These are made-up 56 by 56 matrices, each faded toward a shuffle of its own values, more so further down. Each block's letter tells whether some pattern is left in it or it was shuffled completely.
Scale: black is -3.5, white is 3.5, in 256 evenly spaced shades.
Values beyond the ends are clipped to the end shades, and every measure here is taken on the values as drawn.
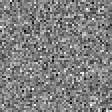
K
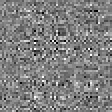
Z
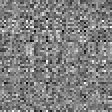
Z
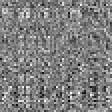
Z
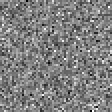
K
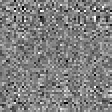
Z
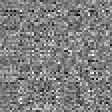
Z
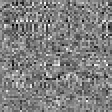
Z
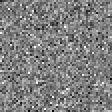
K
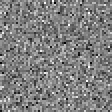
K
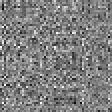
Z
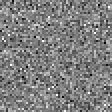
K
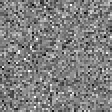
K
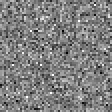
K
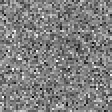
K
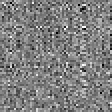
Z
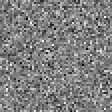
K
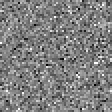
K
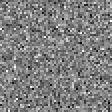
K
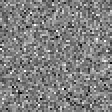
K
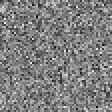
K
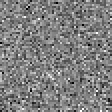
K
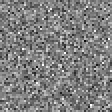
K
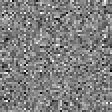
Z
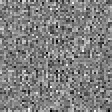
Z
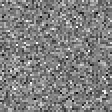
K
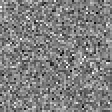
K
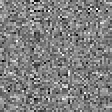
Z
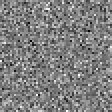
K
